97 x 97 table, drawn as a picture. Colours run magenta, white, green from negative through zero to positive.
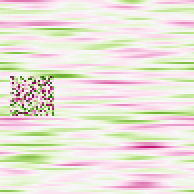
Grain: streaks across. Roughest part: middle left. Slope: none. Odd patch: rougher, in the middle left.
